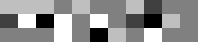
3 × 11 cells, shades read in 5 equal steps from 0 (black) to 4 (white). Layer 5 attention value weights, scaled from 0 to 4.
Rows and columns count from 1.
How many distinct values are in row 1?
3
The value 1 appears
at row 1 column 9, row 2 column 1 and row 2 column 8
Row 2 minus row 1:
-2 1 -3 2 -1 2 0 -2 -1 1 0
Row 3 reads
2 2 2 4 2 0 3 2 4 2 2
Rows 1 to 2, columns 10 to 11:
2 2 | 3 2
